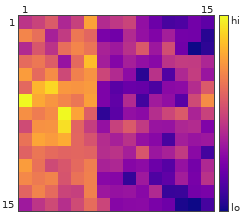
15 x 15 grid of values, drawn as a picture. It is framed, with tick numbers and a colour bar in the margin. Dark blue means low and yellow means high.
Ninth with the highest average: middle left. Seam: vertical, 40% of the way across, the left part higher. Ninth with the lowest average: bottom right.
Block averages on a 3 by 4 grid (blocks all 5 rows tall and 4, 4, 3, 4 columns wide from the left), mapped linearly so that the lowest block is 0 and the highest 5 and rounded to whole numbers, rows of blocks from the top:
3310
5211
3210
